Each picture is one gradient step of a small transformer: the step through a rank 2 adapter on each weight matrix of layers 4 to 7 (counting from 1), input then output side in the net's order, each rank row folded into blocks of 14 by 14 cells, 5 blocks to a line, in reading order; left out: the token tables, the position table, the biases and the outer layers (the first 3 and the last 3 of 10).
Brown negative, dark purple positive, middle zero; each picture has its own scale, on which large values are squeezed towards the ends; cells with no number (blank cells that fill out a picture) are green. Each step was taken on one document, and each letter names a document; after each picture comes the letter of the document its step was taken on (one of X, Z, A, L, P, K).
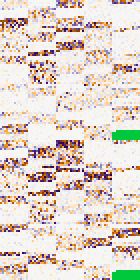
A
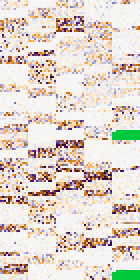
A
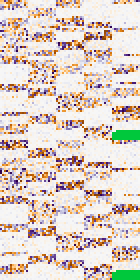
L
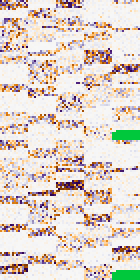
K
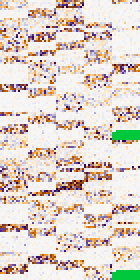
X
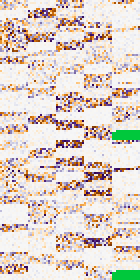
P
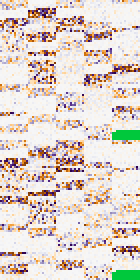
A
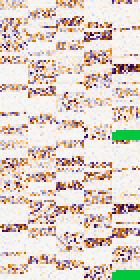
X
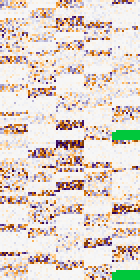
A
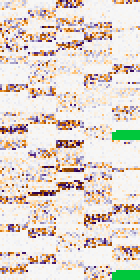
K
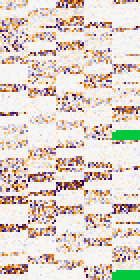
X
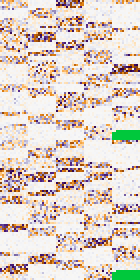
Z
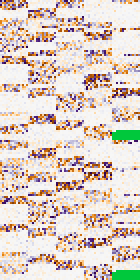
L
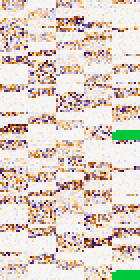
K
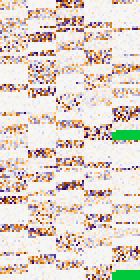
X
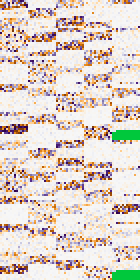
P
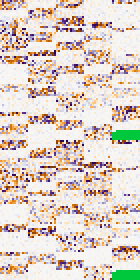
L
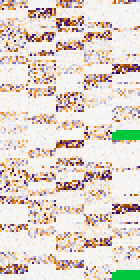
P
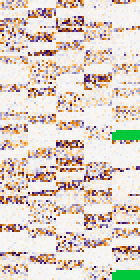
Z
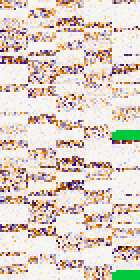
L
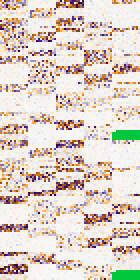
Z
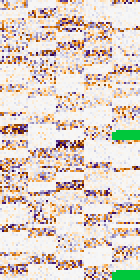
A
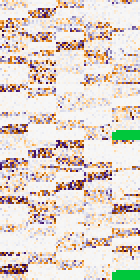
A
